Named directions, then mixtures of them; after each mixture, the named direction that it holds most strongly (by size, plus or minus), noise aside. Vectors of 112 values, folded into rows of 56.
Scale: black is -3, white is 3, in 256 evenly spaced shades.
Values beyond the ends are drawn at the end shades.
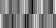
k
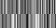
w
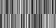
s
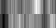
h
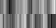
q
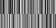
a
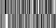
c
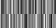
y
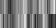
q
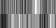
h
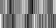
k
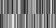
w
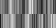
k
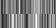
w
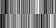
h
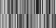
w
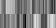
q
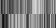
h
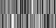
w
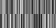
s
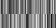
w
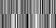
w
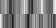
k
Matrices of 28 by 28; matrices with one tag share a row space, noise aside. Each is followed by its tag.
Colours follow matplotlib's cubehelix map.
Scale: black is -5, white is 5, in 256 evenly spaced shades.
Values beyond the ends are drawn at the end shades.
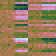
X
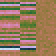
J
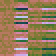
X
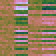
X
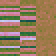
J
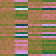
X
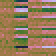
X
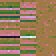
J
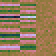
J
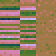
J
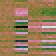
X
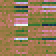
X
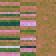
J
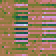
X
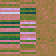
J
